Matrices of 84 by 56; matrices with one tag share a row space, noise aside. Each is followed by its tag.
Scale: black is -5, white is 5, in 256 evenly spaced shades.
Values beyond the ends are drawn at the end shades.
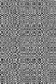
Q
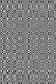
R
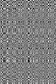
R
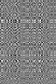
Q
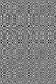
R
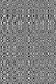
R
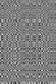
Q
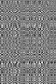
Q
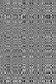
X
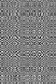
Q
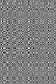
R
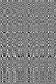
R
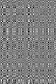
R
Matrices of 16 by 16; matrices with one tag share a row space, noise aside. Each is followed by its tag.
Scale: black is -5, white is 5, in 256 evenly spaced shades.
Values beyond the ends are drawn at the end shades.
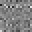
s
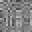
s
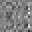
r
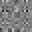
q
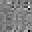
r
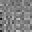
s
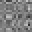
r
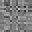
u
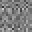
q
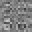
u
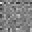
s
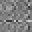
r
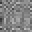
s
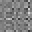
r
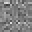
u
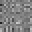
s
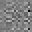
r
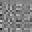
s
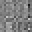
r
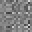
r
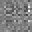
r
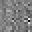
r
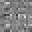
u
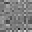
u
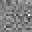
r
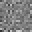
s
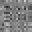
u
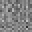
q
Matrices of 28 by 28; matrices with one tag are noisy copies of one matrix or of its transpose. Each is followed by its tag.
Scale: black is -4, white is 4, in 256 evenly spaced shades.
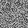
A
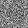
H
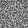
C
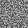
C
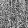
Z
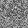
H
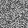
A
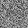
H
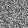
A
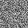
A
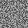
C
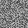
A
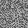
A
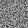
C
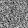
H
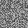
A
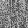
Z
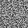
C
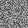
A
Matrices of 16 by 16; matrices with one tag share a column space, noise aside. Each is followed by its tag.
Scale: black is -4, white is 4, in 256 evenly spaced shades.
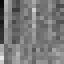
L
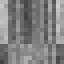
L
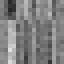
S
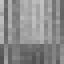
L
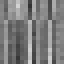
S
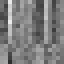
L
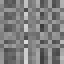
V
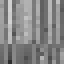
L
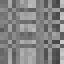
V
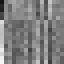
S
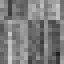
S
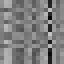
V
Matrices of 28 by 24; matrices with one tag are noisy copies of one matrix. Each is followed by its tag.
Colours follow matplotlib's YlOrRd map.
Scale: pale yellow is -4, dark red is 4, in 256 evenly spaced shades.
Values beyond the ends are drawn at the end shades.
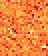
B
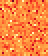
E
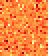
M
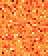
E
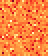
E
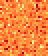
M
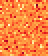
M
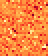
B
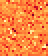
B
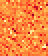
B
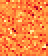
B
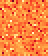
E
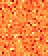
E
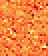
B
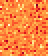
M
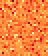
E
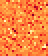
B
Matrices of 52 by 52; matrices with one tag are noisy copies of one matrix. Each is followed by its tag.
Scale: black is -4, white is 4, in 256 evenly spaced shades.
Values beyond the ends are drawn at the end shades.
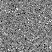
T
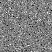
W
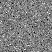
W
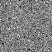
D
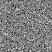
T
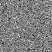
D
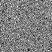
D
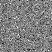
D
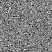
W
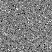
T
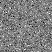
W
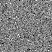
D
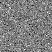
W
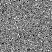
D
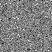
D
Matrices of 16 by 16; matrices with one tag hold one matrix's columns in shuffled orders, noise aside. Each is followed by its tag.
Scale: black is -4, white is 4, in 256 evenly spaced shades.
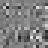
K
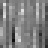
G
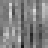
G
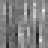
G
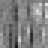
G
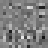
K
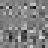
K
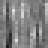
G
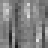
G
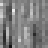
G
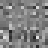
K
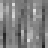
G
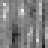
G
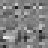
K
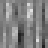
G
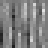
G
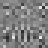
K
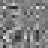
K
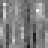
G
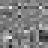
K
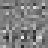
K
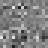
K
